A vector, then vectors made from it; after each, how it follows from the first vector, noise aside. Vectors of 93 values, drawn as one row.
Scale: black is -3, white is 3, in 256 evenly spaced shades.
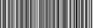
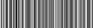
reversed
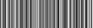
copied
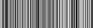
sign-scrambled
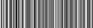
reversed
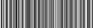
reversed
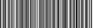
copied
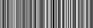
wrapped around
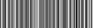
copied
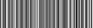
copied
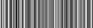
reversed
